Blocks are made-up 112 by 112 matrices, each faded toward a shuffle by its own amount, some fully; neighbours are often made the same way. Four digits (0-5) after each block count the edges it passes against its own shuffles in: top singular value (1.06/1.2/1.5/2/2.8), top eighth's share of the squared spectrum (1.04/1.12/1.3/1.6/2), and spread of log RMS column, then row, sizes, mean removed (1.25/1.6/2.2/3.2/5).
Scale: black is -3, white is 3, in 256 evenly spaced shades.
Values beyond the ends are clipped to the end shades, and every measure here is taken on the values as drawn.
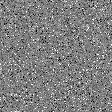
2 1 0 0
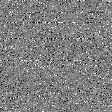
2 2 0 2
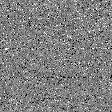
1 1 0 2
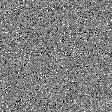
0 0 0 1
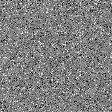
0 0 0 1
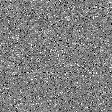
1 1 0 1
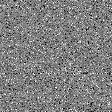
1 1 0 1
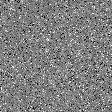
0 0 0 0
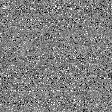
1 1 0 3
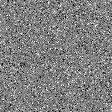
0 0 0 0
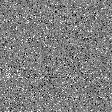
0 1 0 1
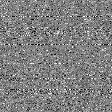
2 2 0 4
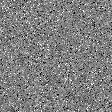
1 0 0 0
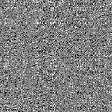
4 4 2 2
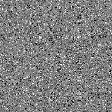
4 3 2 1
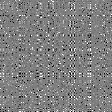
5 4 3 3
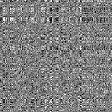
5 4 3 3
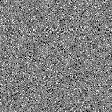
3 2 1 1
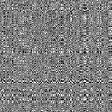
5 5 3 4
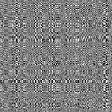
5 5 4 4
